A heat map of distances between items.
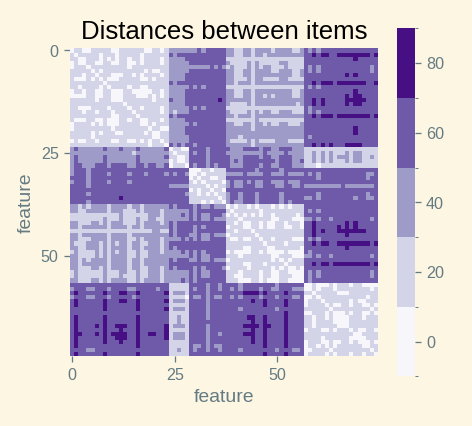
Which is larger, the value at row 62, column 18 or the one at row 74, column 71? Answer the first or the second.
the first
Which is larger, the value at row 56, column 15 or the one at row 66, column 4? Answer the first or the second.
the second
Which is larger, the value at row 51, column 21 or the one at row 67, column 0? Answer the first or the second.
the second
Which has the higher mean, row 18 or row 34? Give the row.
34
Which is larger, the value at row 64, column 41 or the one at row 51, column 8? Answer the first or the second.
the first
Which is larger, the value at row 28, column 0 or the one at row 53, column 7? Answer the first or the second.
the first
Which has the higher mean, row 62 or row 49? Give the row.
62
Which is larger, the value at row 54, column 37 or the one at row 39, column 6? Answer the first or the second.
the first
